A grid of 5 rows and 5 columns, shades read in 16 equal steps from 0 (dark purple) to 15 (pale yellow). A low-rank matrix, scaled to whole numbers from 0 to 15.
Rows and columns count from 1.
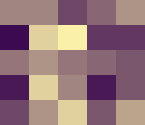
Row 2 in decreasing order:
15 13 3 3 0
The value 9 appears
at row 1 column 5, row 3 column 2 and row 5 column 2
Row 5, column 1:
4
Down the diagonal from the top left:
8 13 7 1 10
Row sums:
35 34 34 28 41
